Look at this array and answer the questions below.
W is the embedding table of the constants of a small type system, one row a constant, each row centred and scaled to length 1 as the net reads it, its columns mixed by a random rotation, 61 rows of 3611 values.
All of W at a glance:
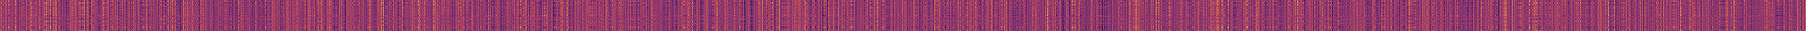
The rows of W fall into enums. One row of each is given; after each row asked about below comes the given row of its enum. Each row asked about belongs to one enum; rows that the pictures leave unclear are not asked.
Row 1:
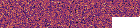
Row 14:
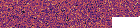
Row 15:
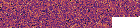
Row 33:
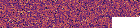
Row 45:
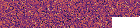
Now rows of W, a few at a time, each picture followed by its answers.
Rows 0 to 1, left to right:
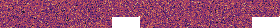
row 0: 14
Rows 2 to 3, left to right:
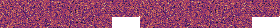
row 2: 1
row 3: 1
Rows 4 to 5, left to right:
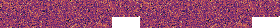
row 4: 15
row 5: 15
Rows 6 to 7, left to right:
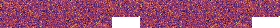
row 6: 15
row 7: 15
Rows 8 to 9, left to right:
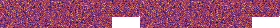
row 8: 1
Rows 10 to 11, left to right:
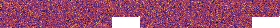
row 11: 1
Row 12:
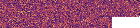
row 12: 33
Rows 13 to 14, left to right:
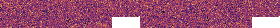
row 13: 15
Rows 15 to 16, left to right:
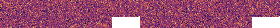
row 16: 45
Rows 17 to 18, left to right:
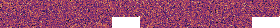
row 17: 15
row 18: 1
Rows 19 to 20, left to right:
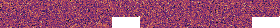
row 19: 15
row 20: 1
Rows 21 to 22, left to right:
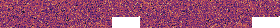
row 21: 14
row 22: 15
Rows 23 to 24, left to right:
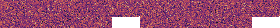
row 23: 45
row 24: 1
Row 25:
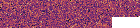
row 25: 15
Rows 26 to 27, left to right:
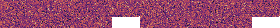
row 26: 45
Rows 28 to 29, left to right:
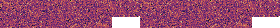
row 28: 15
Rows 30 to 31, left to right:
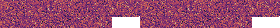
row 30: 45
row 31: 45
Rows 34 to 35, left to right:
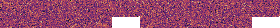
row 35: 1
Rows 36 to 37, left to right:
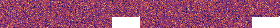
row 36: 1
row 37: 45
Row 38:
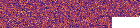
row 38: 33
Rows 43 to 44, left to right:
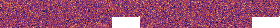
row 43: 15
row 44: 1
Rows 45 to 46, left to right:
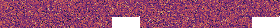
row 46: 33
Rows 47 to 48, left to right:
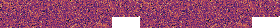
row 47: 15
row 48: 15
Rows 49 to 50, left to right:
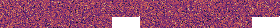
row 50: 45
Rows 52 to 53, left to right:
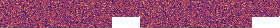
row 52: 1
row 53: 1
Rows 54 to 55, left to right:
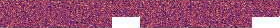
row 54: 1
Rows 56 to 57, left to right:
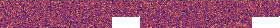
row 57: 15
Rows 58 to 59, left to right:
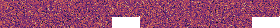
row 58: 45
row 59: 1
